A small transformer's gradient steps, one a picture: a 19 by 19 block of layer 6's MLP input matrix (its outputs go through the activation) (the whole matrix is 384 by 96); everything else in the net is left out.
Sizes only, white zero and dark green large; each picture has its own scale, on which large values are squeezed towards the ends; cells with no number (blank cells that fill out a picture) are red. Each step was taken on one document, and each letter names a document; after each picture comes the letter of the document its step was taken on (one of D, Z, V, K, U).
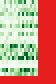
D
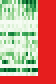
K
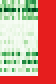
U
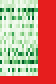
U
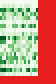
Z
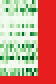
D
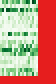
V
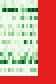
U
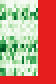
Z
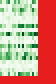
V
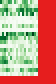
D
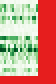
Z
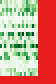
D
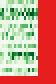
V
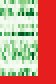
V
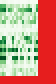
Z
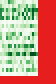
K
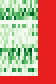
U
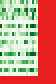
K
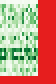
Z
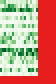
U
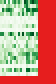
D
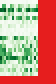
Z
